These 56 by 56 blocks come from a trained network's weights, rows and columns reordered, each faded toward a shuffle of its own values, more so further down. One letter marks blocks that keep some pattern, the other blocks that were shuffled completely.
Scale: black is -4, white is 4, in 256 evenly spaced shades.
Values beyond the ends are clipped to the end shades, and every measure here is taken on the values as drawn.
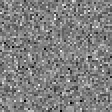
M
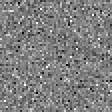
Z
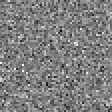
M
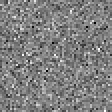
M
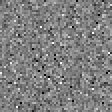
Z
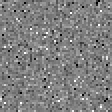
M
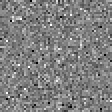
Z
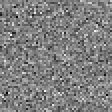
Z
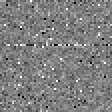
Z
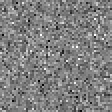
M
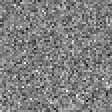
M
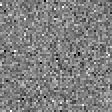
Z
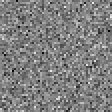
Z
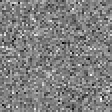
Z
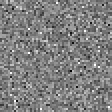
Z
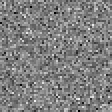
M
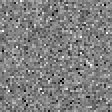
M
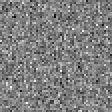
Z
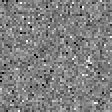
M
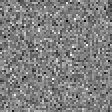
M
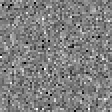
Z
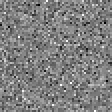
M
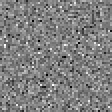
M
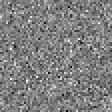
Z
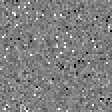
M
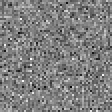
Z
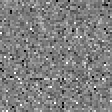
Z
